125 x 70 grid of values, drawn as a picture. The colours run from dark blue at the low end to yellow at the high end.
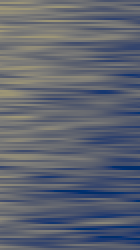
Grain: streaks across. Ninth with the lowest average: bottom right. Ninth with the highest average: top left. Histogram: bell-shaped. Mirror symmetry: none. Slope: up to the top left.
